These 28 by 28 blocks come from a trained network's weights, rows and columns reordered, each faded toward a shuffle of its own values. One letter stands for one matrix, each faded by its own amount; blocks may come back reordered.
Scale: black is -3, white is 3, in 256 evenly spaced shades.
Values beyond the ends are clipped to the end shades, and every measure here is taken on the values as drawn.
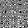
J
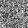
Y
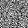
J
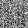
Y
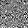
J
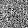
Y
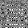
J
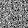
Y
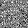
Y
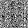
Y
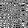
J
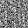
Y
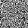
J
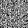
Y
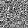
J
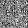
Y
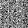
Y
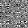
J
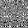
J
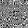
J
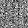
Y
